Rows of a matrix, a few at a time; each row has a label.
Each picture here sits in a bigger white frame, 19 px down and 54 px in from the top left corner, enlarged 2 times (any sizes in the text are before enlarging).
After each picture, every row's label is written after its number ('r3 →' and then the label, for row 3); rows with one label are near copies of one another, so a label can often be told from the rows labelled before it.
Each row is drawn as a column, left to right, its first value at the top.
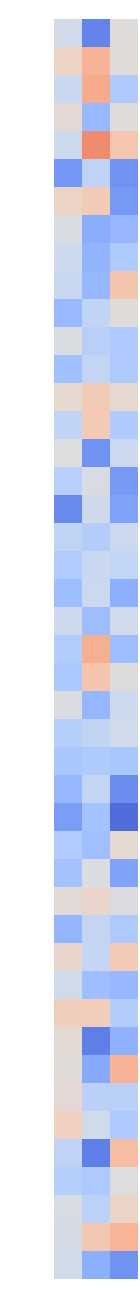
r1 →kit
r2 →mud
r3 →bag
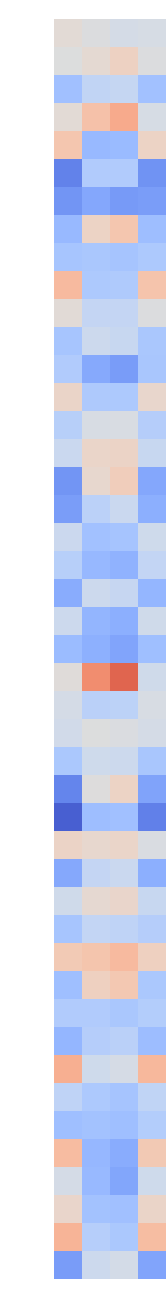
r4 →bag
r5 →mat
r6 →mat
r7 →bag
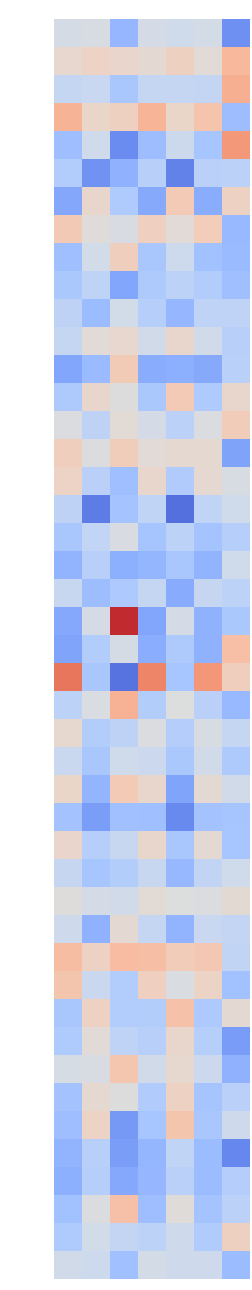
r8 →mat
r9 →kit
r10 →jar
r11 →mat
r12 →kit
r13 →mat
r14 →mud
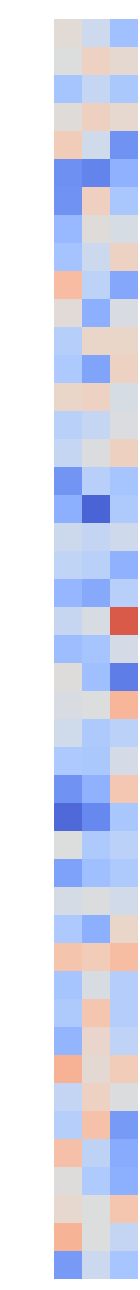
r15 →bag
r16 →kit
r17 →jar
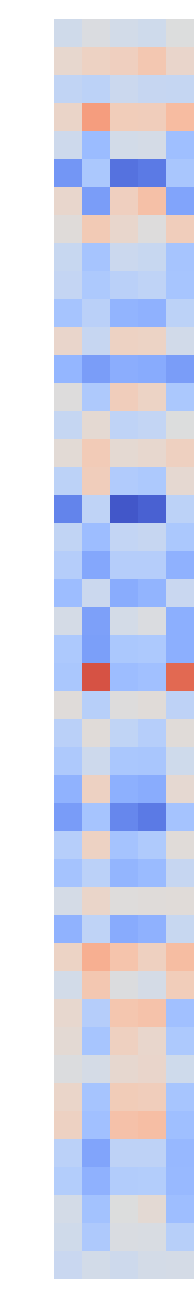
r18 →kit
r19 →mat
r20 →kit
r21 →kit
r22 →mat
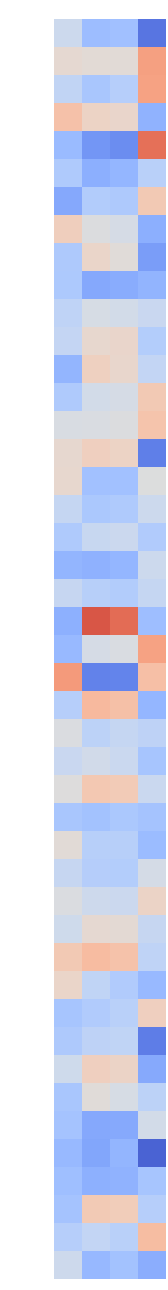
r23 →mat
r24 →jar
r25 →jar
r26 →mud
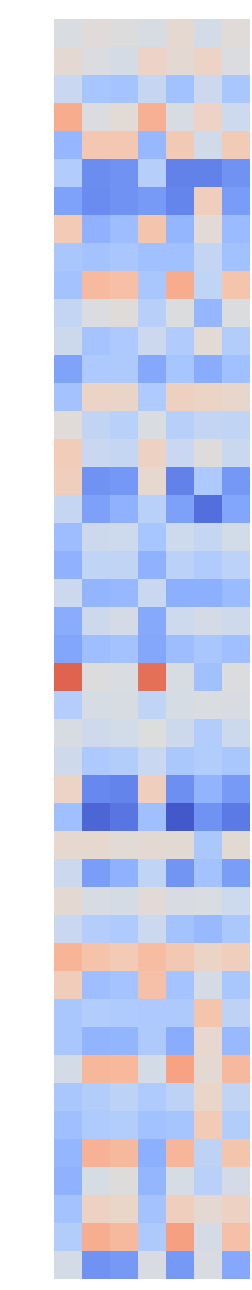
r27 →mat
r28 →bag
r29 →bag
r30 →mat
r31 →bag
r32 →kit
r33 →bag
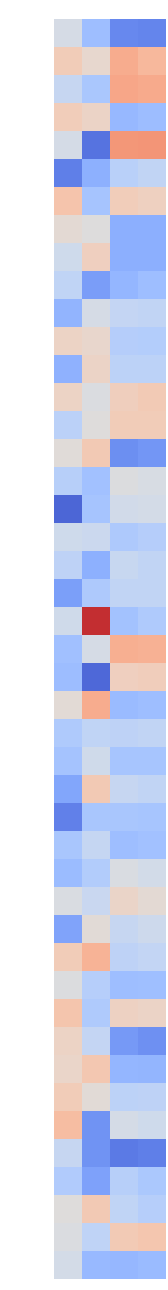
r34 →kit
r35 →jar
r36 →mud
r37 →mud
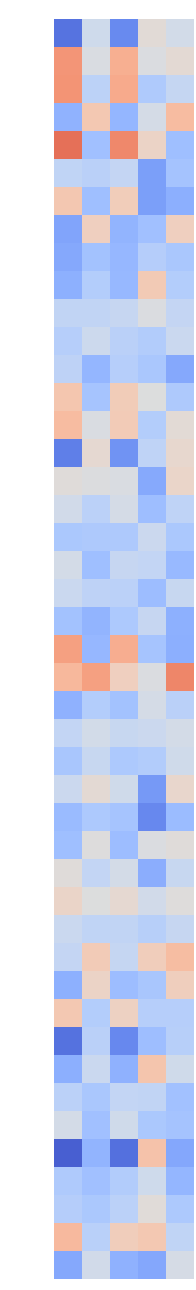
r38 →mud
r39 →mat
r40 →mud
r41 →bag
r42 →mat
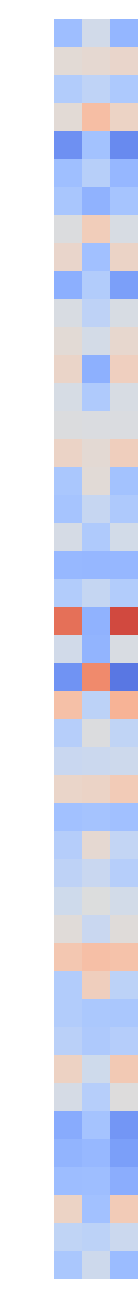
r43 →jar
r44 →mat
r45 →jar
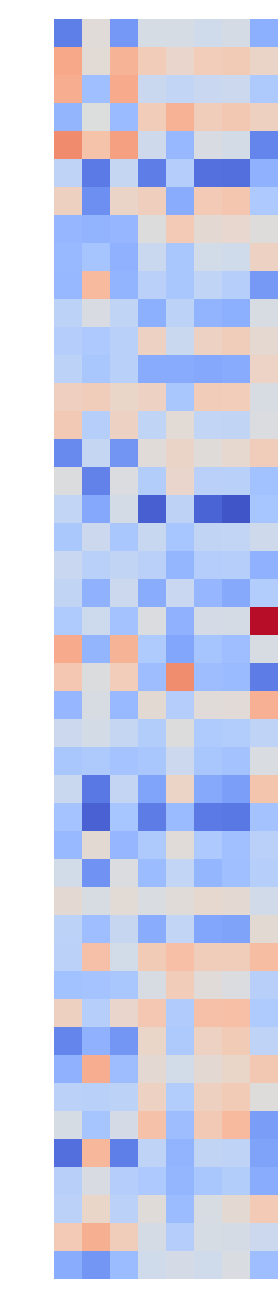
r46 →mud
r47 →bag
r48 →mud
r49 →kit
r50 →mat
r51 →kit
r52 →kit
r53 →jar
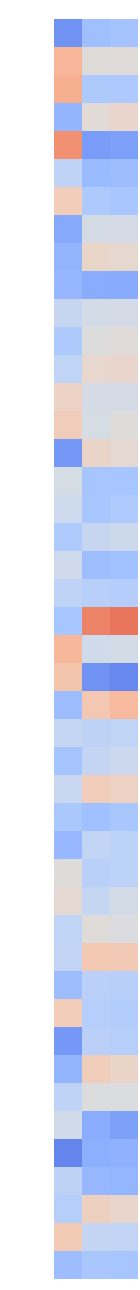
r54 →mud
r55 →jar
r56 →jar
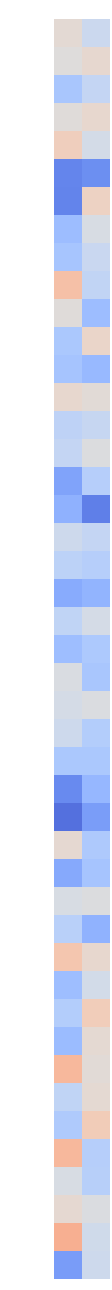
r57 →bag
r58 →kit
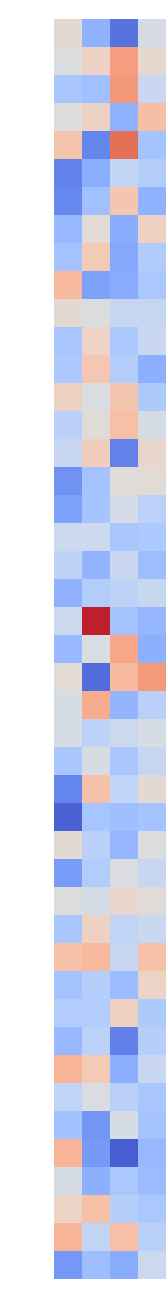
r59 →bag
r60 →jar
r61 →mud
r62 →mat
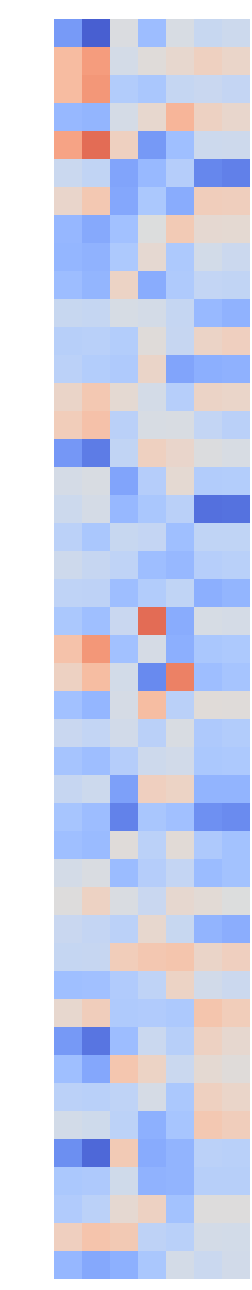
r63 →mud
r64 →mud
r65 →bag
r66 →jar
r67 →mat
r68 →kit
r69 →kit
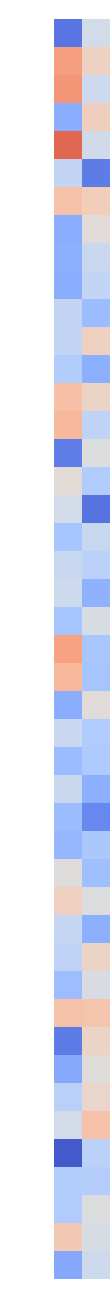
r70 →mud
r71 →kit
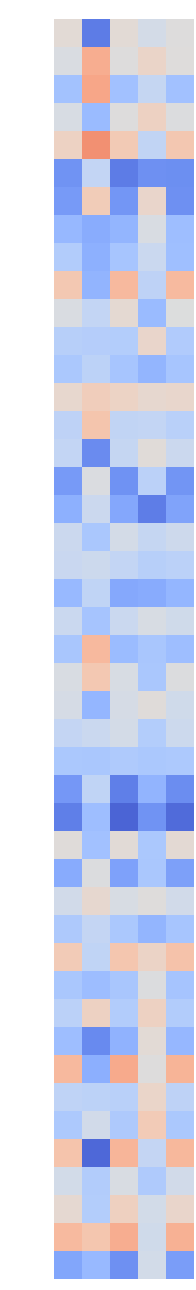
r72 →bag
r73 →mud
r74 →bag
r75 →kit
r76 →bag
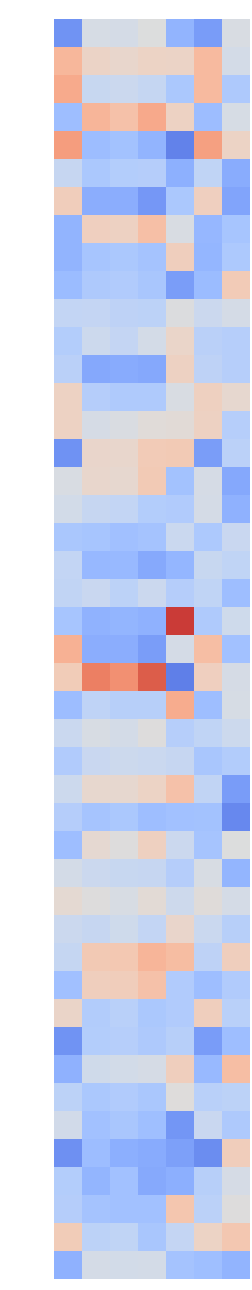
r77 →mud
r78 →mat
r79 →mat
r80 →mat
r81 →jar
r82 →mud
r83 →bag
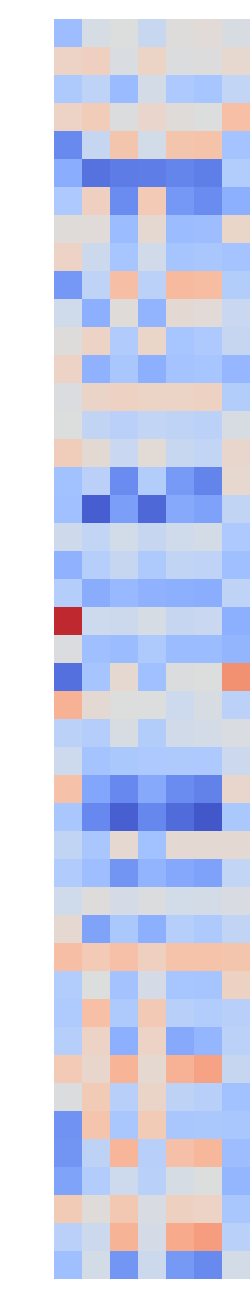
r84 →jar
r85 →kit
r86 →bag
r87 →kit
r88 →bag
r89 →bag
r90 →mat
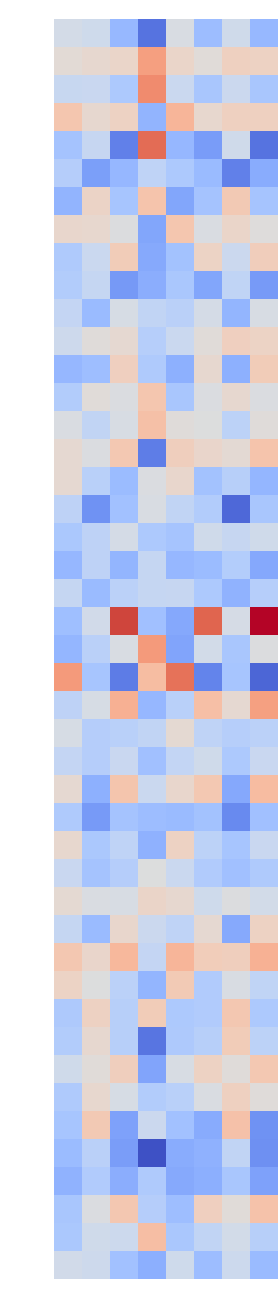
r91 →mat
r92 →kit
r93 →jar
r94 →mud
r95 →mat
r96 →jar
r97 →kit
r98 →jar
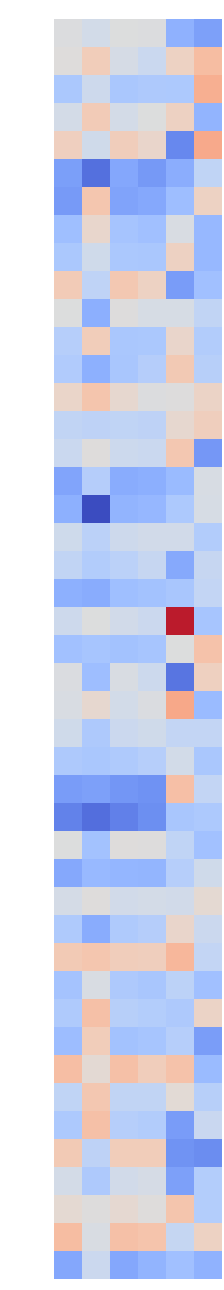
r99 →bag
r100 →kit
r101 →bag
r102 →bag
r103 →jar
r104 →mud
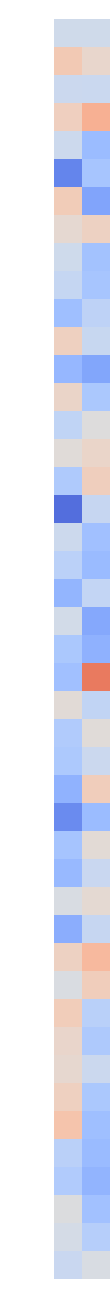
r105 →kit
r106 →mat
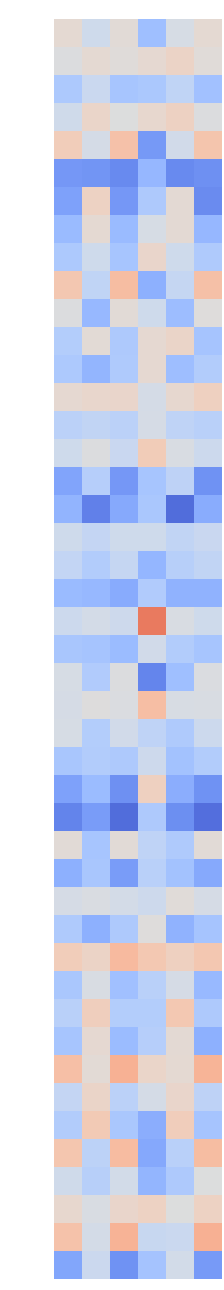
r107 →bag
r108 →kit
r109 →bag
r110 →jar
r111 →kit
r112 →bag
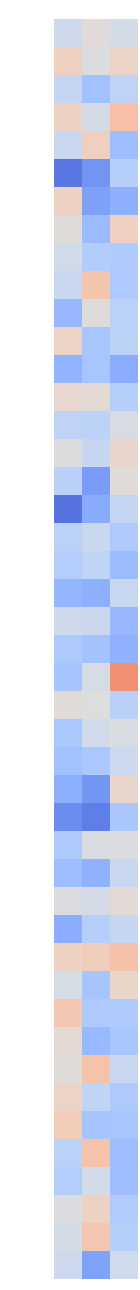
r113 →kit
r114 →bag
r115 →mat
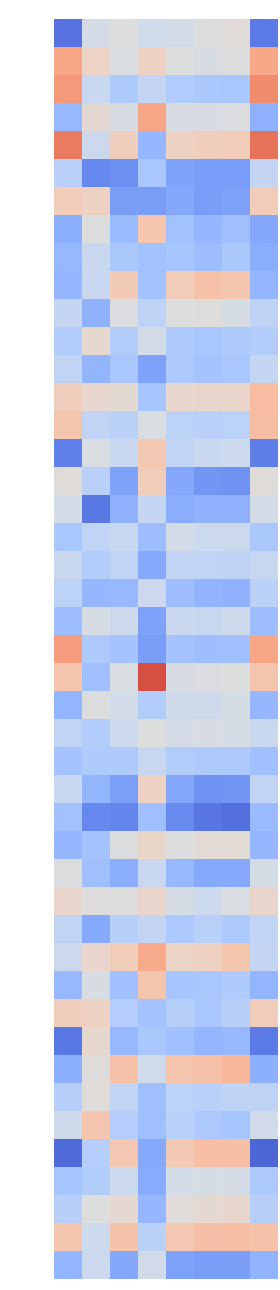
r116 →mud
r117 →kit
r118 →bag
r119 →mat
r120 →bag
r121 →bag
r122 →bag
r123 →mud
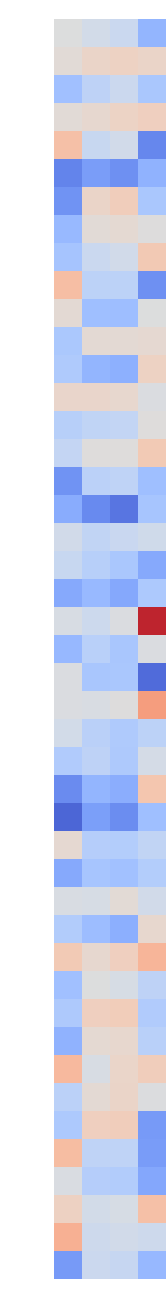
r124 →bag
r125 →kit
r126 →kit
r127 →jar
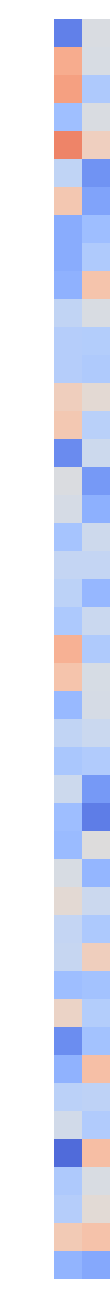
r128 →mud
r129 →bag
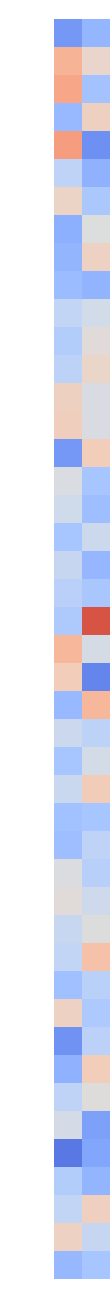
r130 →mud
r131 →jar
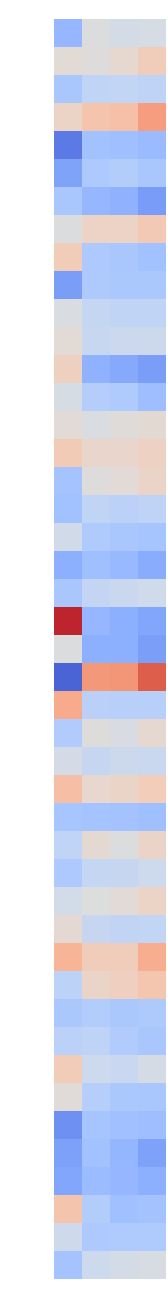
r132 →jar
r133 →mat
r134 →mat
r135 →mat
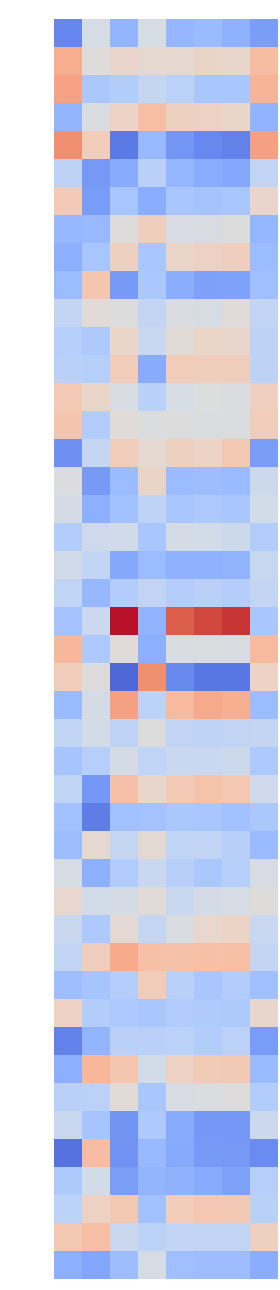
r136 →mud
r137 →bag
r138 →jar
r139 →mat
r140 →jar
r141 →jar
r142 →jar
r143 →mud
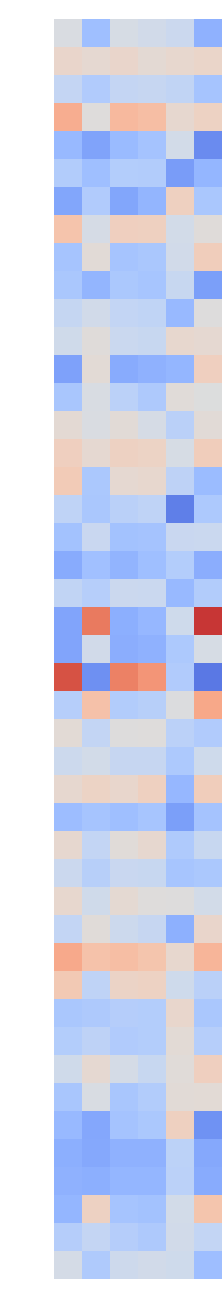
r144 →mat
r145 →jar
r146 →mat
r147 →mat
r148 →kit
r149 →jar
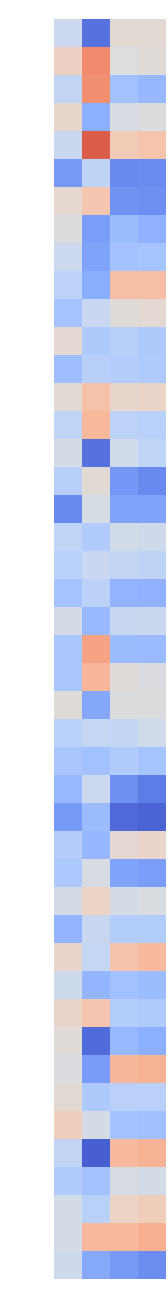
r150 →kit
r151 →mud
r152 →bag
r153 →bag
